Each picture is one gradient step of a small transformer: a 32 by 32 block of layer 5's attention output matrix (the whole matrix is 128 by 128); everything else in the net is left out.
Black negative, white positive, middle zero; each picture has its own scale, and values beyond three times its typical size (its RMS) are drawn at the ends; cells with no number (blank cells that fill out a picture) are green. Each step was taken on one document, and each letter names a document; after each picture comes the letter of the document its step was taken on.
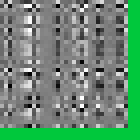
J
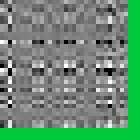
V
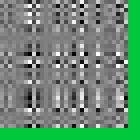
J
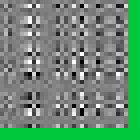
J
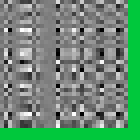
J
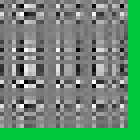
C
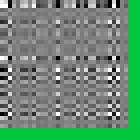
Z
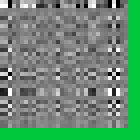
Z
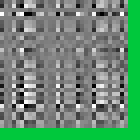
C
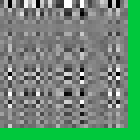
Z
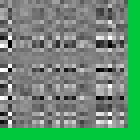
V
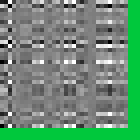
V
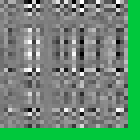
J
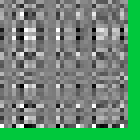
C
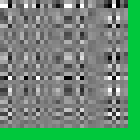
Z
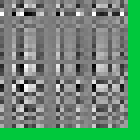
C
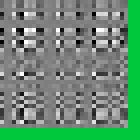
C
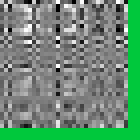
J
